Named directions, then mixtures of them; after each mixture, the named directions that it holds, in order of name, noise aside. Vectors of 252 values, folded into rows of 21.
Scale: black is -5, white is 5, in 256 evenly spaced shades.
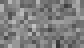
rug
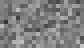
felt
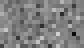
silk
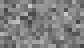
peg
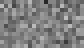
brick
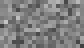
felt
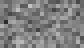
felt, peg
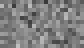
brick, peg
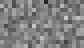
brick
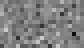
silk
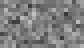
peg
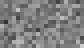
felt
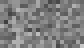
felt, rug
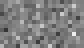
silk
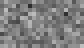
peg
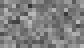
peg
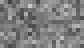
peg, rug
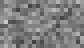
felt, peg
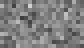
brick, peg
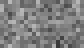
rug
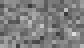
peg, silk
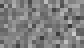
brick, silk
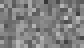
brick, felt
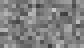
peg, silk
